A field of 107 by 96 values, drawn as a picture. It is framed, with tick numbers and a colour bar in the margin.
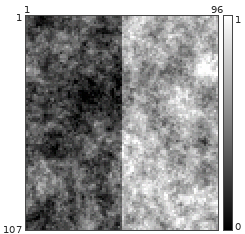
Average level on the scale: 50%. Ninth with the lowest average: middle left. Seam: vertical, 50% of the way across, the right part higher.
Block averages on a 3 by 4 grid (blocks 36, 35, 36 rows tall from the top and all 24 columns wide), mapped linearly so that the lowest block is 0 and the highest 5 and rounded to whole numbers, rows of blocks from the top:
1044
0044
1155
